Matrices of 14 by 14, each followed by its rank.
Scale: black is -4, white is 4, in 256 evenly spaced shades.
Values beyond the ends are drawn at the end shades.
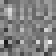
three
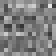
three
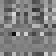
two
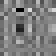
two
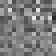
three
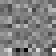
two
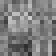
three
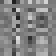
two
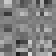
two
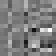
two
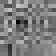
three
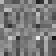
three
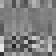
two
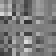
two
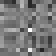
three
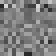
three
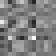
two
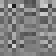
two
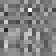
three
